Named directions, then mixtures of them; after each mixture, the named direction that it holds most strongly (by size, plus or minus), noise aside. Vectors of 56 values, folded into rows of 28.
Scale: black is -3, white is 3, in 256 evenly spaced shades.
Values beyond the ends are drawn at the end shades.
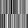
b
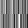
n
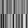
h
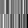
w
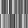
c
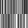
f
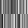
n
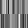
c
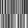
f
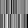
b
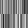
f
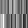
h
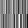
n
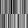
b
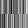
b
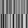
h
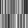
f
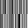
n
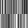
f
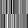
b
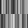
c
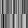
h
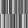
c
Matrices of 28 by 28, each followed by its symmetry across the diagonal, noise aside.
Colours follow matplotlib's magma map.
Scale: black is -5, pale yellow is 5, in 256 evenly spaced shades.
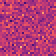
neither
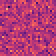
antisymmetric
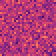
symmetric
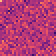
symmetric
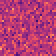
neither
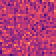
antisymmetric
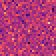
neither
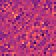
symmetric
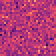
antisymmetric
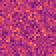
symmetric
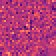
antisymmetric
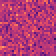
neither
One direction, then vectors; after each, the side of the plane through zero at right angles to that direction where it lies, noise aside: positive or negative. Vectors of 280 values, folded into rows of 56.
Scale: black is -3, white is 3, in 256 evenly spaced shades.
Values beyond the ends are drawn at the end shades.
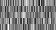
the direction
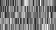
positive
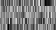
negative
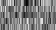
negative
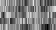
negative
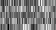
negative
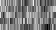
negative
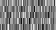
positive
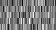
negative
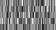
positive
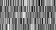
positive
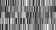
positive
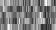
positive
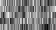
negative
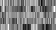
positive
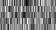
negative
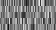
negative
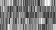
positive
